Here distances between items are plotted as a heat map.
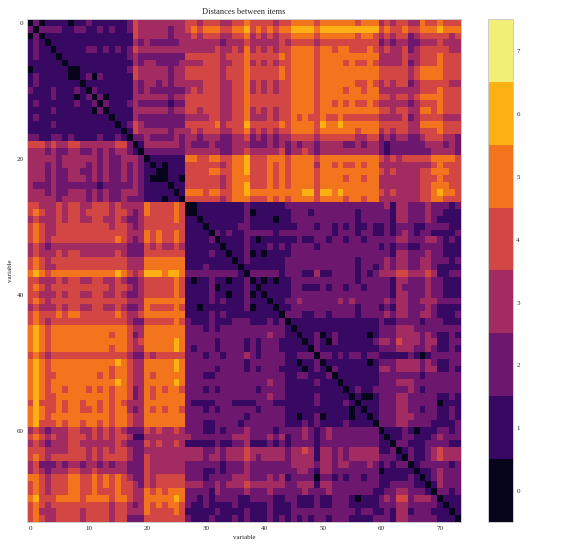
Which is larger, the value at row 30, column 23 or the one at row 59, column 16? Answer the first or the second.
the second
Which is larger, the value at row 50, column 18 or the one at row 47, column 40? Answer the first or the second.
the first
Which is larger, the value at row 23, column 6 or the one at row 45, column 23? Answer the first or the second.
the second
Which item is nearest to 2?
0
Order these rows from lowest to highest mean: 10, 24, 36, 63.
36, 63, 10, 24
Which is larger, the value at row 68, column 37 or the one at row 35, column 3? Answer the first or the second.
the first
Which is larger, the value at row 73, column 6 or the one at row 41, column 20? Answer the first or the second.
the second
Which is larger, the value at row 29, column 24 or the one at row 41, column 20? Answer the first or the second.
the second
